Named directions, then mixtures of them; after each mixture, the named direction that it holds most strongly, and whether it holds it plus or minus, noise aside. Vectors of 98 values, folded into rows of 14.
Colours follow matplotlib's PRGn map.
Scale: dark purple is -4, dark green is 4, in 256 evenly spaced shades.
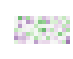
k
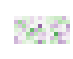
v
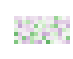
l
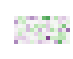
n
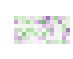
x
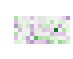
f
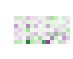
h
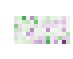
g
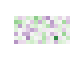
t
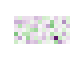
t, minus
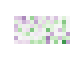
g, minus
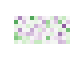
n, minus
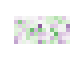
v, plus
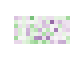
f, minus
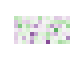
l, minus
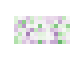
v, minus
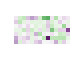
n, plus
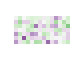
l, minus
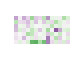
g, minus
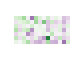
g, plus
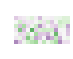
v, plus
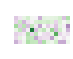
v, plus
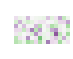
v, minus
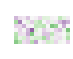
l, plus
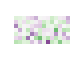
f, plus
